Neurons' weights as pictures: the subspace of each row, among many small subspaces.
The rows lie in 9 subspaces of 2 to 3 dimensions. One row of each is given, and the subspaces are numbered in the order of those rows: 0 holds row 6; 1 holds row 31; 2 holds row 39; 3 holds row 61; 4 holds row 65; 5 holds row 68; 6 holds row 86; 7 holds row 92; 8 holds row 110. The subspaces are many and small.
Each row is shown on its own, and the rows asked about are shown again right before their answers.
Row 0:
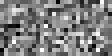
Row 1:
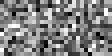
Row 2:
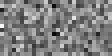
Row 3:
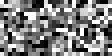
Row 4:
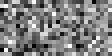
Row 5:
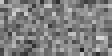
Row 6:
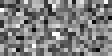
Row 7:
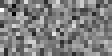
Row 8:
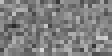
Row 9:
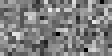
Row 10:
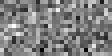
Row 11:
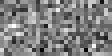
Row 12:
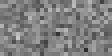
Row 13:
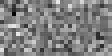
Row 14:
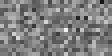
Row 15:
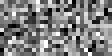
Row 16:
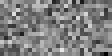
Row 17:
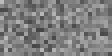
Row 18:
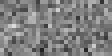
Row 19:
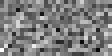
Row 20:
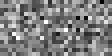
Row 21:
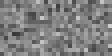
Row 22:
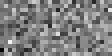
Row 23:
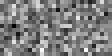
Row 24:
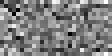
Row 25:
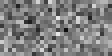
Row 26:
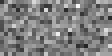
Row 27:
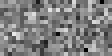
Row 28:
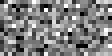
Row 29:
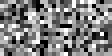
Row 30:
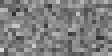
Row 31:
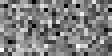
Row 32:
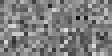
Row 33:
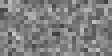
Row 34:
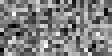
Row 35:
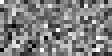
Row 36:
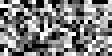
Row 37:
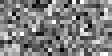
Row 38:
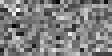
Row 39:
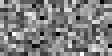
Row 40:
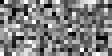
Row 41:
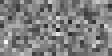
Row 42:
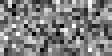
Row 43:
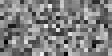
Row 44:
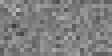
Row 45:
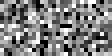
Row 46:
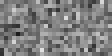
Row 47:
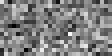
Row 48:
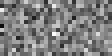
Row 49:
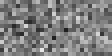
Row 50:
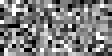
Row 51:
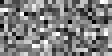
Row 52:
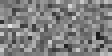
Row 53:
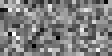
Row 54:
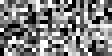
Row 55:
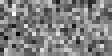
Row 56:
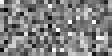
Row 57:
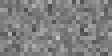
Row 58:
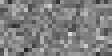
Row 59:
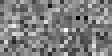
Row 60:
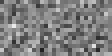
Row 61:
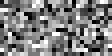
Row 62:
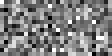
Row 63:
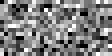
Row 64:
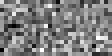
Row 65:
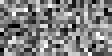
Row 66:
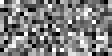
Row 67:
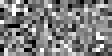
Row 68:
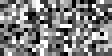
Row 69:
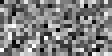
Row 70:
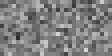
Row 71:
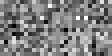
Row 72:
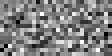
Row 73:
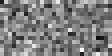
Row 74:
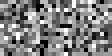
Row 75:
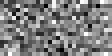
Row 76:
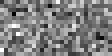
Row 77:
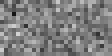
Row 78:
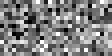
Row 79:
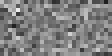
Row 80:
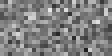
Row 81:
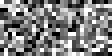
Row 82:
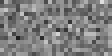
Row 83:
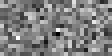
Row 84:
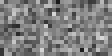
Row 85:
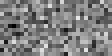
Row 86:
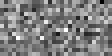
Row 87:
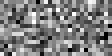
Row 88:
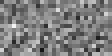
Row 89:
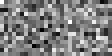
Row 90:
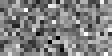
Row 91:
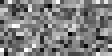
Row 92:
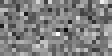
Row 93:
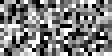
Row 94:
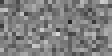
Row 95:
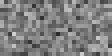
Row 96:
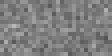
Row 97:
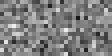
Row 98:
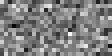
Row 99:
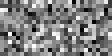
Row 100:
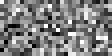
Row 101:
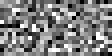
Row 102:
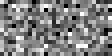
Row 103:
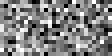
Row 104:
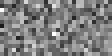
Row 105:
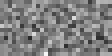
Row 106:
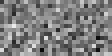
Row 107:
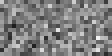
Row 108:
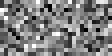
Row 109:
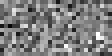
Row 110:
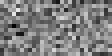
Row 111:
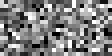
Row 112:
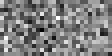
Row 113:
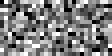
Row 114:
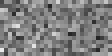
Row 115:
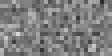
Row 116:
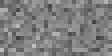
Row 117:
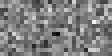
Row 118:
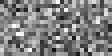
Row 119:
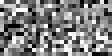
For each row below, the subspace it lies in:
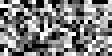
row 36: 1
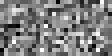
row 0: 2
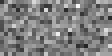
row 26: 1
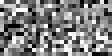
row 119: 3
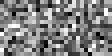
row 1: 4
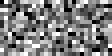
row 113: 2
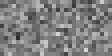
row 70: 5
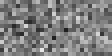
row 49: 7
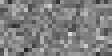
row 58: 1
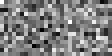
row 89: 7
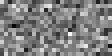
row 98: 1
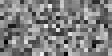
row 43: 7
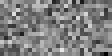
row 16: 8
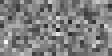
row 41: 7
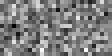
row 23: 5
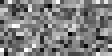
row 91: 1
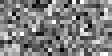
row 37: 8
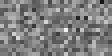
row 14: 6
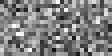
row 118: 8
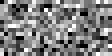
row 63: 1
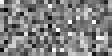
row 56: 6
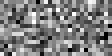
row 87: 2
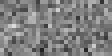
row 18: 3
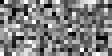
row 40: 2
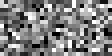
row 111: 5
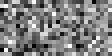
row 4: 1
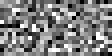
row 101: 0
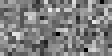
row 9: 3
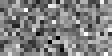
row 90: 8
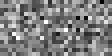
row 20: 6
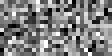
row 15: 4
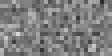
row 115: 2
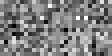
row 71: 6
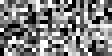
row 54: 4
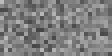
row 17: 7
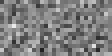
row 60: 5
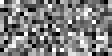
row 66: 6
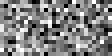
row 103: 1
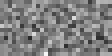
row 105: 0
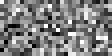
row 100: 7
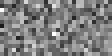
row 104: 0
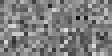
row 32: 6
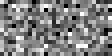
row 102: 1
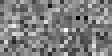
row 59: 6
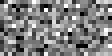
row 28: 1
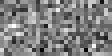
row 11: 3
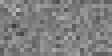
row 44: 8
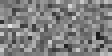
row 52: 0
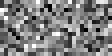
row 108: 1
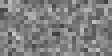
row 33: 8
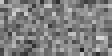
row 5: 2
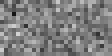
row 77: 0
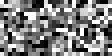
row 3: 3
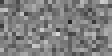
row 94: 7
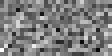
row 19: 2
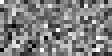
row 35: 5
